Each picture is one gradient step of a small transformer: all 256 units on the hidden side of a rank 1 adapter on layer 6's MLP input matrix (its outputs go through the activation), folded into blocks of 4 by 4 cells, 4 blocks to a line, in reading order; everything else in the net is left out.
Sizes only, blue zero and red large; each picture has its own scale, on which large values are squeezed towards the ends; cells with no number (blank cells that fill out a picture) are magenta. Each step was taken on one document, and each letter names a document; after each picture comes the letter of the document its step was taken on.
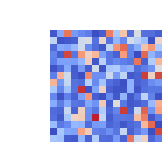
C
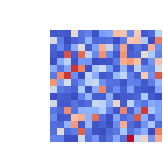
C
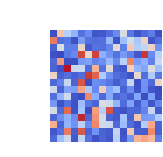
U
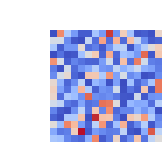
U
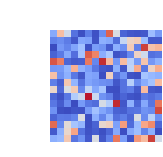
U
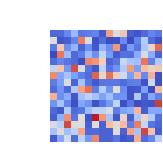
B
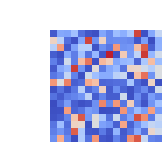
C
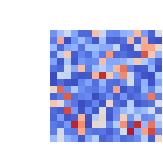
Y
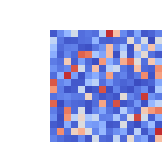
C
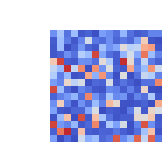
U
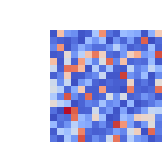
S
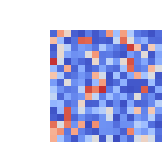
B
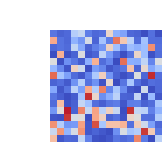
B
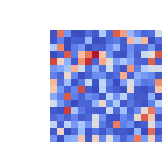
S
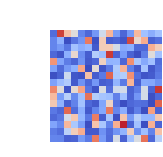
Y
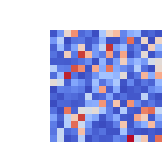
C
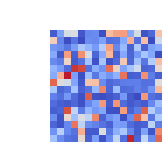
C
